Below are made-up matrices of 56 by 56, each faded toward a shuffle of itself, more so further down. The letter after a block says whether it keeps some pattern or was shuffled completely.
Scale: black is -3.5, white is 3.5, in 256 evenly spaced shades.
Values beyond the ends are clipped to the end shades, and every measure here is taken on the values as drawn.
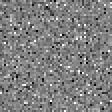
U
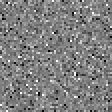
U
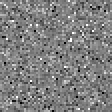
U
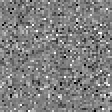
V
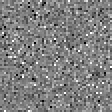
U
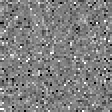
V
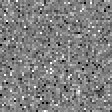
U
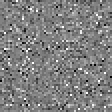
V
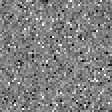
U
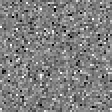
U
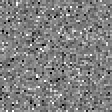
U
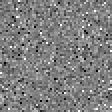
U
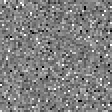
U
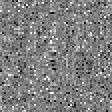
V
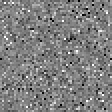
U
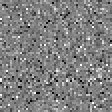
V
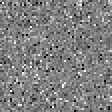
V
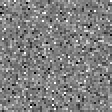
U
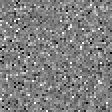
U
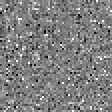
V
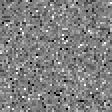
U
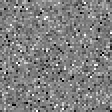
U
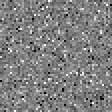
U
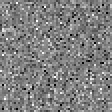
V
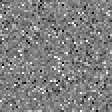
U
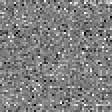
V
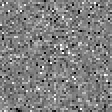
V
